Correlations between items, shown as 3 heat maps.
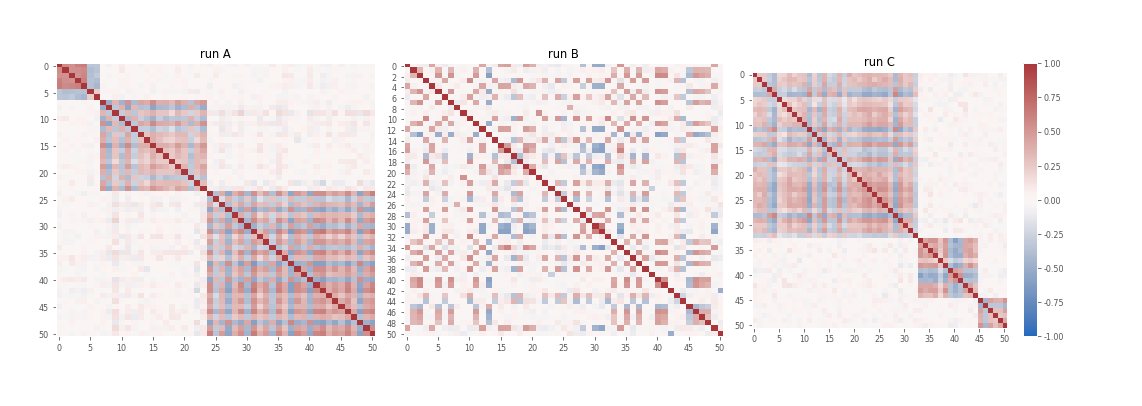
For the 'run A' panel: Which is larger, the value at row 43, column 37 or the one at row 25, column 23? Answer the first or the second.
the second
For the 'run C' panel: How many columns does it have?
51
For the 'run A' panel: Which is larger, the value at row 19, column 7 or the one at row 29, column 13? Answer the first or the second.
the first
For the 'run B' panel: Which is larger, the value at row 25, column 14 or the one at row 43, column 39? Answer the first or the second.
the second
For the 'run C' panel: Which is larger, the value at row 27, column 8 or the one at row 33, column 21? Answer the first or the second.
the first
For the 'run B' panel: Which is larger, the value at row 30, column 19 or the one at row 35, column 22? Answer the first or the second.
the second
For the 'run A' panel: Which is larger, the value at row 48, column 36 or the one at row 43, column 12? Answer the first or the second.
the second
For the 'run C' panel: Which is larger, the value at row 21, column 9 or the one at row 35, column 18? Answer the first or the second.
the first
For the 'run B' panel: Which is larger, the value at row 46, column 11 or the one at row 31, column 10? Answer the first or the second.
the first
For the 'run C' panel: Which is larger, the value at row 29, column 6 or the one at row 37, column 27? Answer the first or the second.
the first
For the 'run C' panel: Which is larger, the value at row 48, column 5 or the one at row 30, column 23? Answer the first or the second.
the second
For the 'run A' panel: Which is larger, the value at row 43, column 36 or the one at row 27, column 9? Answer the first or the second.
the first
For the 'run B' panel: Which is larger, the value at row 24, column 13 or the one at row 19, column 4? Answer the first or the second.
the second
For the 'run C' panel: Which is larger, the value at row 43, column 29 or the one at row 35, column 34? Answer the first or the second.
the second
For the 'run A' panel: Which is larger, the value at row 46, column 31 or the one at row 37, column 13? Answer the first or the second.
the first
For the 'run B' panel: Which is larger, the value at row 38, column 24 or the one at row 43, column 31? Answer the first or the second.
the first
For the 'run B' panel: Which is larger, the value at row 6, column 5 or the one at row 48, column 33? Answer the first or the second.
the second
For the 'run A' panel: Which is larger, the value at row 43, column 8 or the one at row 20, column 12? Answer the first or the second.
the first
